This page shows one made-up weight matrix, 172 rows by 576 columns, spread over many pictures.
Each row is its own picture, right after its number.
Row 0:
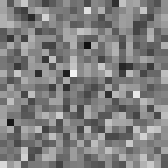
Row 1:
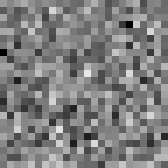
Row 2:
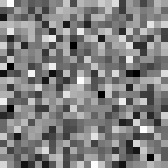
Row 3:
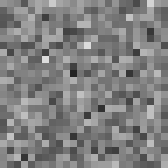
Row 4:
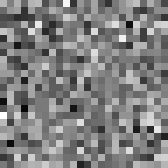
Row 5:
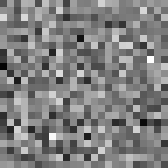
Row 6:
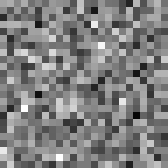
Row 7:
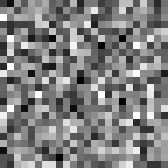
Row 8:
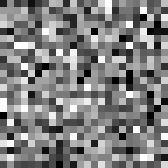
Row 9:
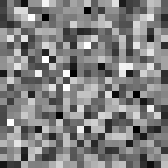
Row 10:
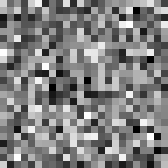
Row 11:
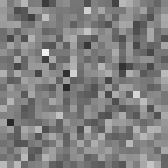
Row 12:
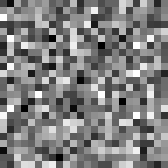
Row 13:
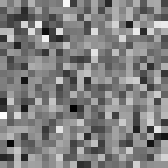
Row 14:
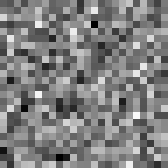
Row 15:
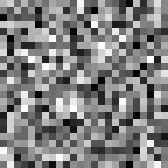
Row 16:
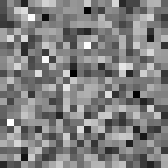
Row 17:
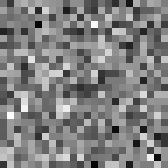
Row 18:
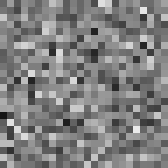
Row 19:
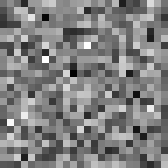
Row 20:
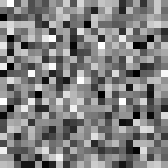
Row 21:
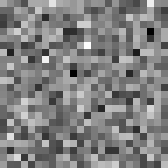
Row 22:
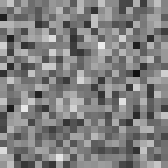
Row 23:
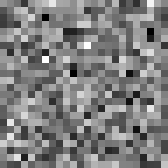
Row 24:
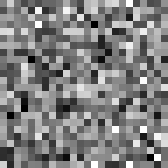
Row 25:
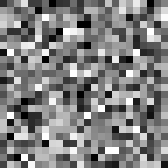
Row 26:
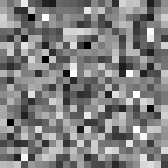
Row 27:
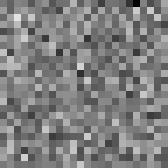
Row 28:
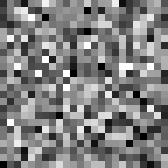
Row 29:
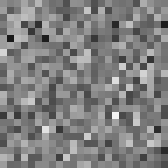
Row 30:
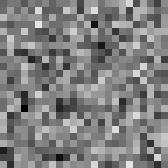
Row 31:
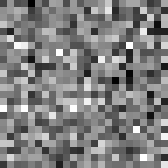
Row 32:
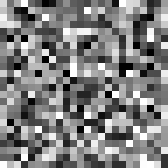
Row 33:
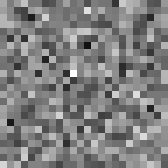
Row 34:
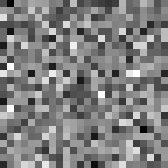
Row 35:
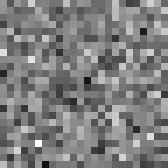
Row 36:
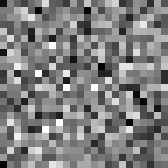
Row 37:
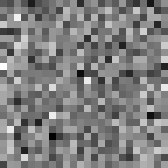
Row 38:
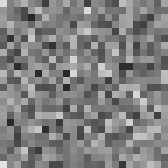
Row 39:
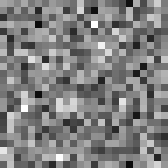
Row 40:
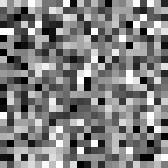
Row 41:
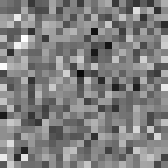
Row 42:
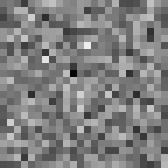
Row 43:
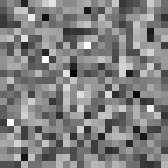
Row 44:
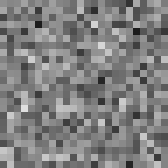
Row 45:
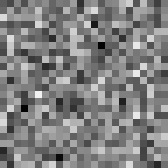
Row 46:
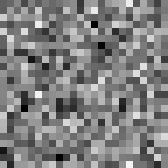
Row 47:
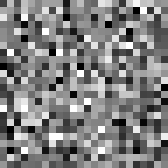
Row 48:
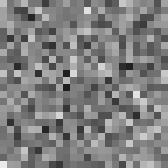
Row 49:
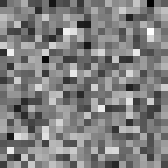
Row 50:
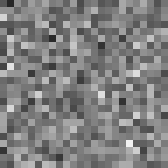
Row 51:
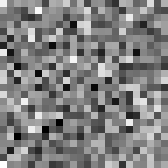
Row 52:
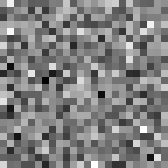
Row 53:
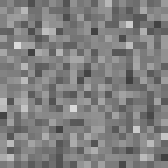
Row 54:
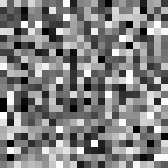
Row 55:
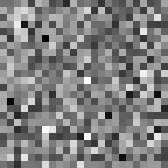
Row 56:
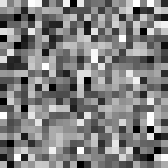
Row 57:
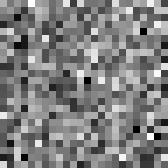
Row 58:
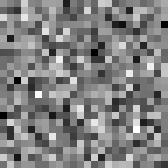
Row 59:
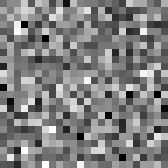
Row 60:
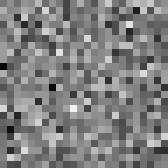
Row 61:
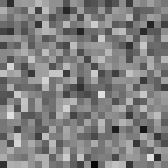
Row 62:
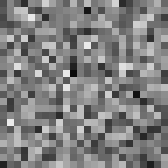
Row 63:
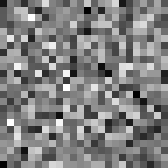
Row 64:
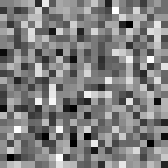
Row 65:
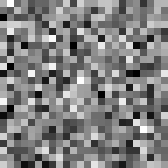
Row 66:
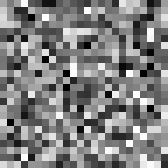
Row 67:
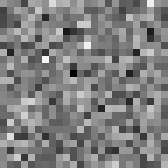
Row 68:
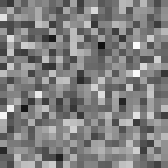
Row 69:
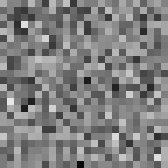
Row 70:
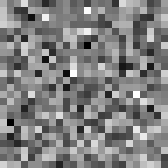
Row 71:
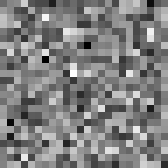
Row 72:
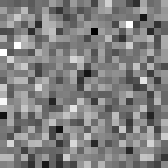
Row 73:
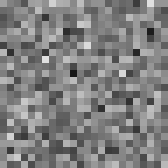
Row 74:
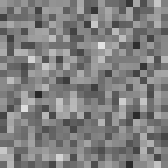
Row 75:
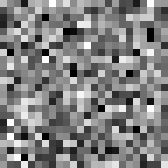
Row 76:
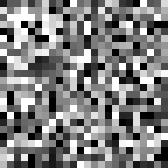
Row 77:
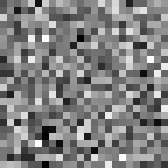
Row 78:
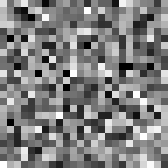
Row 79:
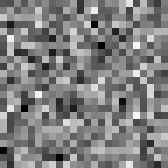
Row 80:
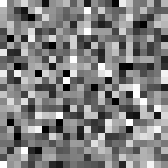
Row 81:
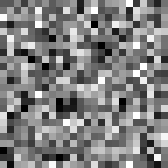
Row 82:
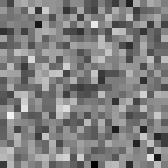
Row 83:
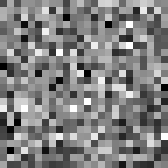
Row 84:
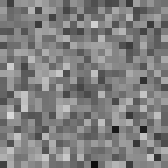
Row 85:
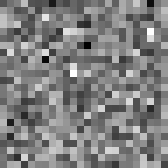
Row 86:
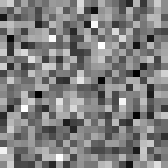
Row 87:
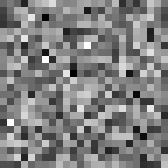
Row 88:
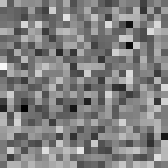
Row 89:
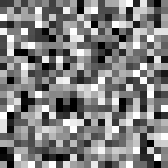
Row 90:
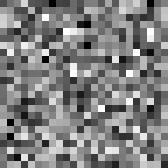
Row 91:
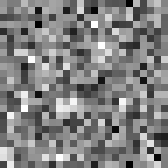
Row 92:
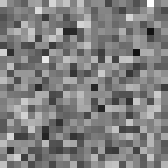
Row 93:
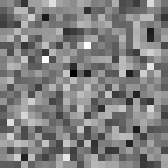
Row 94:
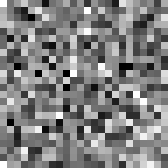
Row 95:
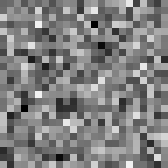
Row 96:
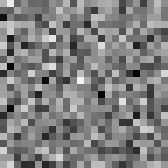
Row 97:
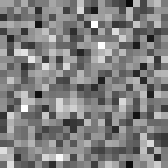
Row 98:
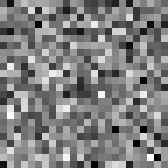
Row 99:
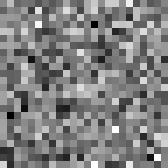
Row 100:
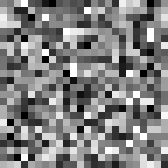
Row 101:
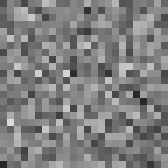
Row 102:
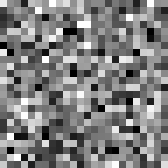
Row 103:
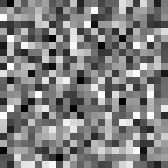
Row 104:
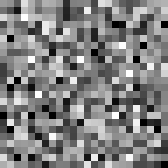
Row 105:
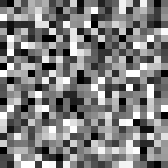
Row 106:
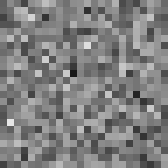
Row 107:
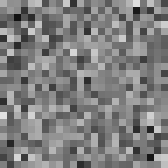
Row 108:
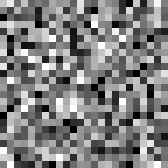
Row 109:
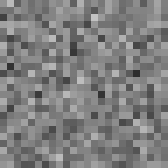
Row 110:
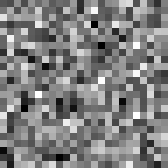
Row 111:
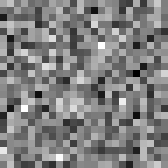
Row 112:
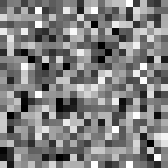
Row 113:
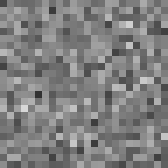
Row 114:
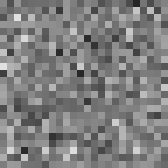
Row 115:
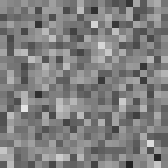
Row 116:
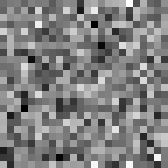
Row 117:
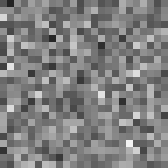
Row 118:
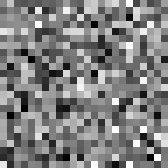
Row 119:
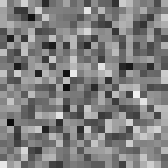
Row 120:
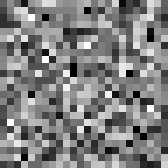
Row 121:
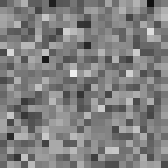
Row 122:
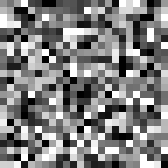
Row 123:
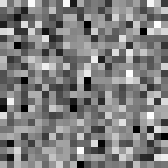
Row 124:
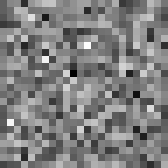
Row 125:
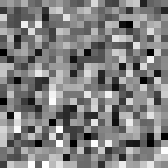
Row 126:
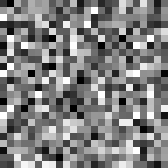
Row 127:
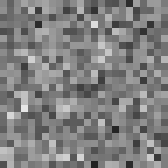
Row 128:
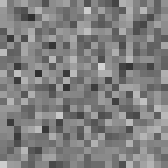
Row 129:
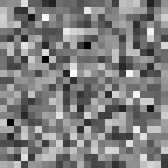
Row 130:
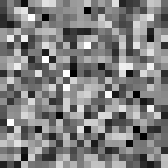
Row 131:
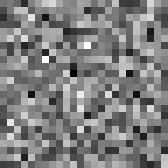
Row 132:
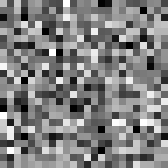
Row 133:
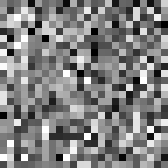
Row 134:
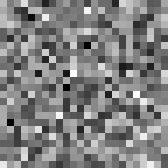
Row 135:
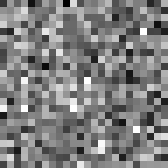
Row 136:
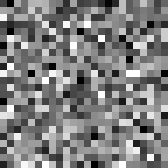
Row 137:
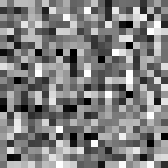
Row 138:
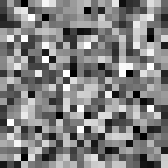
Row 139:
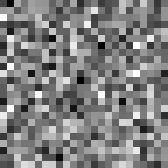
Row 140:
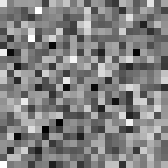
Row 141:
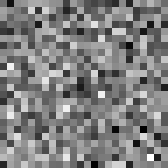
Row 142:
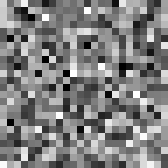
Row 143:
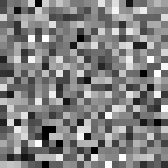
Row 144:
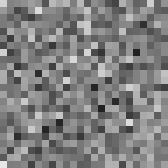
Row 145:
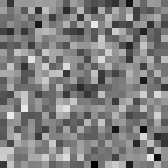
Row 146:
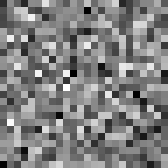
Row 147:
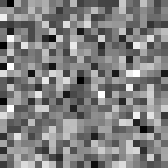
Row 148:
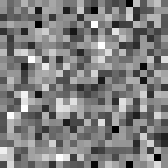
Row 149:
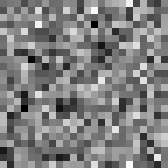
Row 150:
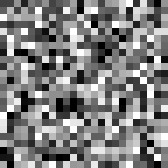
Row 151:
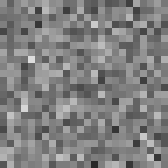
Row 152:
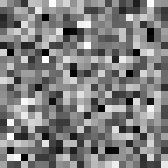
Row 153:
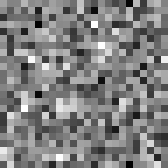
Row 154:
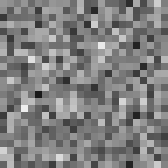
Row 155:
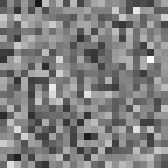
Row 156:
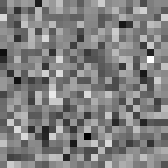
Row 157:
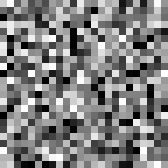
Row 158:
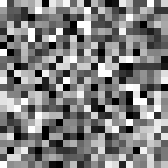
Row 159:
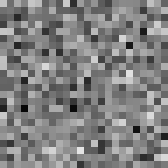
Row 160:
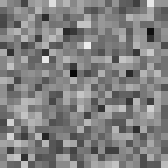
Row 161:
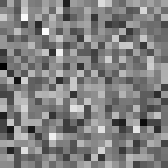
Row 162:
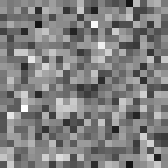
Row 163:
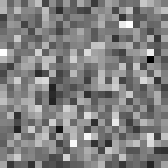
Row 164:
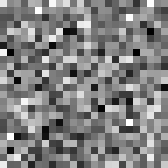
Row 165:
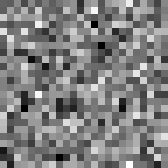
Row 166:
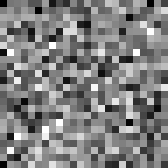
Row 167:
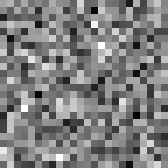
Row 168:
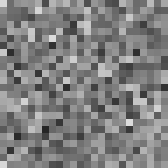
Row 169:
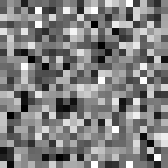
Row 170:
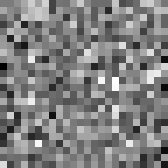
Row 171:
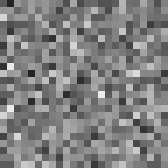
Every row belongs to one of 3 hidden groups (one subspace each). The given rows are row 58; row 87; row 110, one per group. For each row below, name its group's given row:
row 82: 110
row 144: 87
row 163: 58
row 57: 58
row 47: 58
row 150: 110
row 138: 87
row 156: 58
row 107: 58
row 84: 110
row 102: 87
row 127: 110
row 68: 110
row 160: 87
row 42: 87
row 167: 110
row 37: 58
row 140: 87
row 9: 87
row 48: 87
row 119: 87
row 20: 110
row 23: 87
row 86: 110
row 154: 110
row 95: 110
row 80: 87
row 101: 87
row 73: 87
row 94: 87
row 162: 110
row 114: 58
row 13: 58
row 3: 87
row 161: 58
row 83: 58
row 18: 58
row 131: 87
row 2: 110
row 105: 110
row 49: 87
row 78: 87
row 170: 58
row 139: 110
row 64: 58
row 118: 110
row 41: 58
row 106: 87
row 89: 110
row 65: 110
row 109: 110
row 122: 87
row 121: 87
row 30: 110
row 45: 110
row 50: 110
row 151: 110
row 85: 87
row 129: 87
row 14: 110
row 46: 110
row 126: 110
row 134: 87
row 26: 87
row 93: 87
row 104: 58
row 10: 58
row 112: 110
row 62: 87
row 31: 58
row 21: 87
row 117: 110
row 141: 110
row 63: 87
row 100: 87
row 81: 110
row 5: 58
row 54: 58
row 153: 110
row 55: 58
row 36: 87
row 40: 58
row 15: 110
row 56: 58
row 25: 87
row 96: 110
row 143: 58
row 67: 87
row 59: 58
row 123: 58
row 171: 110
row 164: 87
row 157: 110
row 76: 58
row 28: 87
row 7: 110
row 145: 110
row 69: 58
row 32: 87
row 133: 58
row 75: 87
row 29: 58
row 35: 58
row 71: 87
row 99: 110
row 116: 110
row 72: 58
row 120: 87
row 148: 110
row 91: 110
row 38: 87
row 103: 110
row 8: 58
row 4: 58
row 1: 58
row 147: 110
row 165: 110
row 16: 87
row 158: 87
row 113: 58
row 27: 58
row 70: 87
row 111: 110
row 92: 87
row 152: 87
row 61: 110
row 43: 87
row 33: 87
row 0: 87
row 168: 87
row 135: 58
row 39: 110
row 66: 87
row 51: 87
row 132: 58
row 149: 110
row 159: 58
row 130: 87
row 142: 87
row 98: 110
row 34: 110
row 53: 58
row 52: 110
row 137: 58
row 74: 110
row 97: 110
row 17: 110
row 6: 110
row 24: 110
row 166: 87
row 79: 110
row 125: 58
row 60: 58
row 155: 58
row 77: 58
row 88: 58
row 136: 110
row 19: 87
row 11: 87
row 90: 87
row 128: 87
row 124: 87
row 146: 87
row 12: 110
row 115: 110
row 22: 110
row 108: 110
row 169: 110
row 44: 110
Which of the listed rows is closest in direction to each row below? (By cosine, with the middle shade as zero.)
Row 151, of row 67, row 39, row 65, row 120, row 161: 39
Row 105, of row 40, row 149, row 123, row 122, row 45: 45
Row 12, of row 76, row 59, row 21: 59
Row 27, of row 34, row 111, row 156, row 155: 155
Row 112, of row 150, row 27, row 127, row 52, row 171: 150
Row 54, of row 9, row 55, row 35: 35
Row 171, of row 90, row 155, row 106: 90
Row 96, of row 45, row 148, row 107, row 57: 148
